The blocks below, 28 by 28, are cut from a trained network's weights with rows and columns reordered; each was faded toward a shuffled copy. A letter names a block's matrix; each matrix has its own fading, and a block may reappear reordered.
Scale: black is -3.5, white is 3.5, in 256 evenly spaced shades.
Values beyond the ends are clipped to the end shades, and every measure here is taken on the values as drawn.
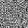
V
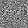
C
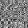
C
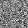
V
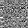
V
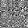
C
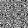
C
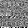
C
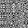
C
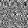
C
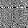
C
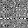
C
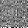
C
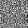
V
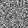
V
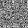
V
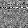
C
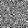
V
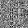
V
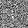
V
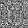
C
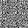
C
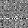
C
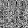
V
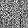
V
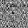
C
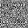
V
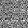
V
